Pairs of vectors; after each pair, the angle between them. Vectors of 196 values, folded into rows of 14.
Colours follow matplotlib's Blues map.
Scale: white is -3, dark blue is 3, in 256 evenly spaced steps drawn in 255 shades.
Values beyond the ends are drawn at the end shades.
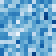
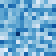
partly opposed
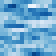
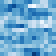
nearly parallel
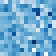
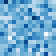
partly opposed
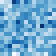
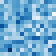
partly aligned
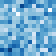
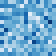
partly opposed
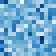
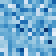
partly opposed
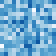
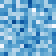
nearly parallel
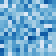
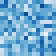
nearly opposite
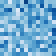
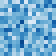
partly opposed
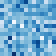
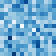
nearly parallel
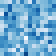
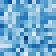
nearly opposite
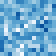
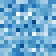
partly opposed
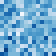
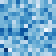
orthogonal
